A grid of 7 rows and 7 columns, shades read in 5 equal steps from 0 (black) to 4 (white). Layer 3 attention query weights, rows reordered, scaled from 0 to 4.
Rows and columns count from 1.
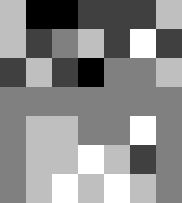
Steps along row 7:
up up down up down down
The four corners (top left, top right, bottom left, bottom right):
3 3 2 2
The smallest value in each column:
1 0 0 0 1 1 1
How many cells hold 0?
3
